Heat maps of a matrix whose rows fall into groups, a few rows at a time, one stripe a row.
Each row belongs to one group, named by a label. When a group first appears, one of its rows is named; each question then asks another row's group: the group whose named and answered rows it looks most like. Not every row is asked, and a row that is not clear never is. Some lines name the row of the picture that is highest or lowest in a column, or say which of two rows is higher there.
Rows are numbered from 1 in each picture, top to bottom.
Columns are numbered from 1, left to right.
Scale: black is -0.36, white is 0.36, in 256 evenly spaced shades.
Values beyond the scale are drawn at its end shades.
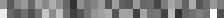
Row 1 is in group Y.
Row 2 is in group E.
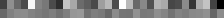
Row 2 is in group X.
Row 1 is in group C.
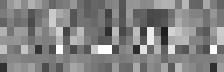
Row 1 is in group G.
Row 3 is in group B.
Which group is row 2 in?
B
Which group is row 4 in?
Y
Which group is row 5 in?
Y
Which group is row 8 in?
X
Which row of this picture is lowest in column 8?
6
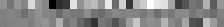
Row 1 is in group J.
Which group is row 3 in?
G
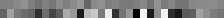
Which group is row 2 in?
C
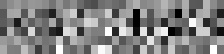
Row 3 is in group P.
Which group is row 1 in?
G
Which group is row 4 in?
C
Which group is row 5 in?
Y
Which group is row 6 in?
E
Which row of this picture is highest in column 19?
4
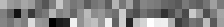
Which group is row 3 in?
J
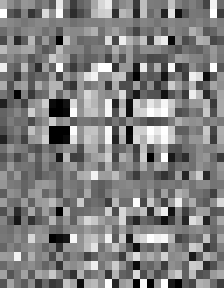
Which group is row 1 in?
E
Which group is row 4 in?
P
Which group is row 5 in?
C
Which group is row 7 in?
B
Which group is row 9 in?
P
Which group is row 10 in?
Y
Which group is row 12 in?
J
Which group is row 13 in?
J
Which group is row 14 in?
B
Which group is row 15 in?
J
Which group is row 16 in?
J
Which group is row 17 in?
C
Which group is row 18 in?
C
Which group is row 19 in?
C
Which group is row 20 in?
P
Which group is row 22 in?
X
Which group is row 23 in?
Y
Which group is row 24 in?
C
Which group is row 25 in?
P
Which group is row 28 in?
P
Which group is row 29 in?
G
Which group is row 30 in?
P
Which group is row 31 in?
Y
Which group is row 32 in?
C
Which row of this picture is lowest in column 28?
29
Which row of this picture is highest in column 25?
8
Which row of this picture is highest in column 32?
23
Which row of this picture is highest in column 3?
29
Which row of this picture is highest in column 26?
23
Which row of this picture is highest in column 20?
23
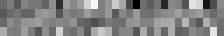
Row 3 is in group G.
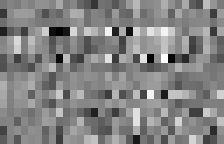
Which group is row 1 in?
G
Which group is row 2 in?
X
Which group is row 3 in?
X
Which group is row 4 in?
J
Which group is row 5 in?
G
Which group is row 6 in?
G
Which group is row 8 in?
B
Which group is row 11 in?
Y
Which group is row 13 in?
G
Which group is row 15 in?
X
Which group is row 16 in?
P
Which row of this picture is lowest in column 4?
4
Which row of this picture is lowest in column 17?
4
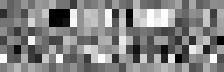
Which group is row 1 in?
Y
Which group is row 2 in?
J
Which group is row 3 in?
J
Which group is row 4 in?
P
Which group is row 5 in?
C
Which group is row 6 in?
P
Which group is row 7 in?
E
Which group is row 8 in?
G
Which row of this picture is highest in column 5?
5
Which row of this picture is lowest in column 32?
5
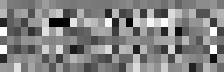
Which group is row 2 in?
Y
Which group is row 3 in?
J
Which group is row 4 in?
E
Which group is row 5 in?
G
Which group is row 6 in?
E
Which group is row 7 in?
X
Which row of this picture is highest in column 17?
2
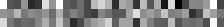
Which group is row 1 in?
E
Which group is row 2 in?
G
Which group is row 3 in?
E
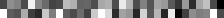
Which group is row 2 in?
E
